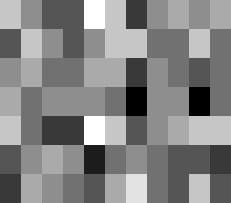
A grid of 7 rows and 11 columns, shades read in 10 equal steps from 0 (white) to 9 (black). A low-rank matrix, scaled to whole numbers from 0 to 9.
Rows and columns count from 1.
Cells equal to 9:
2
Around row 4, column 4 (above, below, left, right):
5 7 4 4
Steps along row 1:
up up same down up up down down up down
